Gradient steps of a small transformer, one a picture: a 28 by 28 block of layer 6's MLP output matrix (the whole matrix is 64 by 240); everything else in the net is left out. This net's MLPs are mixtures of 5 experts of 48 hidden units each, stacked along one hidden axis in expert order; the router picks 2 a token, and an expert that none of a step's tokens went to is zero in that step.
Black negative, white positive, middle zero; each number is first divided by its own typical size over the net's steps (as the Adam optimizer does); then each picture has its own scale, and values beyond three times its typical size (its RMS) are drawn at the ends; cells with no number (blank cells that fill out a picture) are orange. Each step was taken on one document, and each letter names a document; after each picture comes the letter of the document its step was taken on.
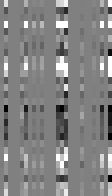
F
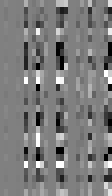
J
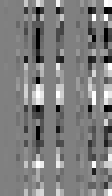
J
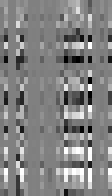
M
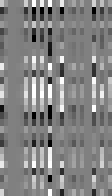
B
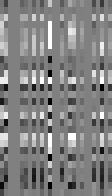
B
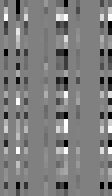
F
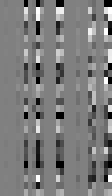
J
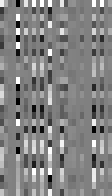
B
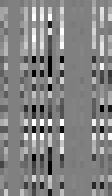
B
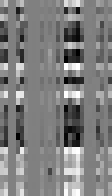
M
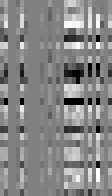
M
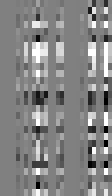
J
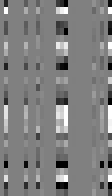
F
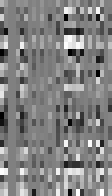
M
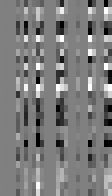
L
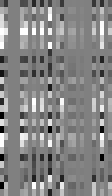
B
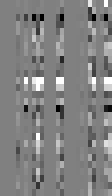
L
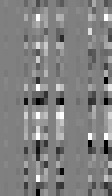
J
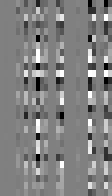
L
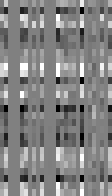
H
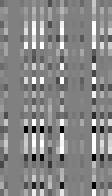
B
